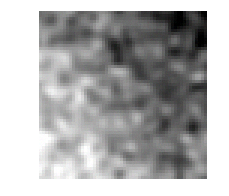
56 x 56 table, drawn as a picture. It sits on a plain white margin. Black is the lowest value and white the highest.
Stripes: none. Histogram: bell-shaped. Ninth with the lowest average: top right. Ninth with the highest average: bottom left. Slope: up to the bottom left.
